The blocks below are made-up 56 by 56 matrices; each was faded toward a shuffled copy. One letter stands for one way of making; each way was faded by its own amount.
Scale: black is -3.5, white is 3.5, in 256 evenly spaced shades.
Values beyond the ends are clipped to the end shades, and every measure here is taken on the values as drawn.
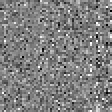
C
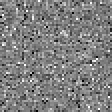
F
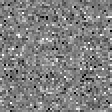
F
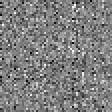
C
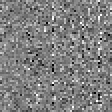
C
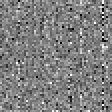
C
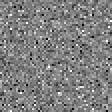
F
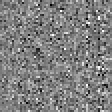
C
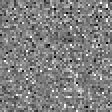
F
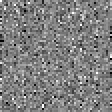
C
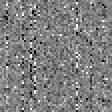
C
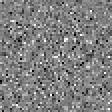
F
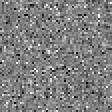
F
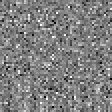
F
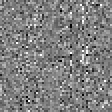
C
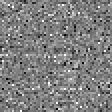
F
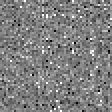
F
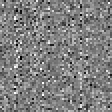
C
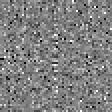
F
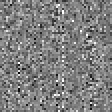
C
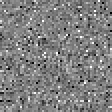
F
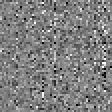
C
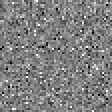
F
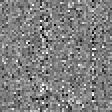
C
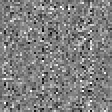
C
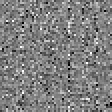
C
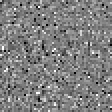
F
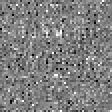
F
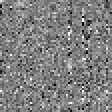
C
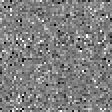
F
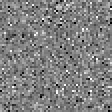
F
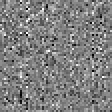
C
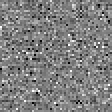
F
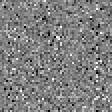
F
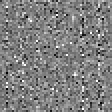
C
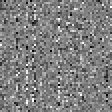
C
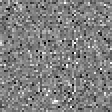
F
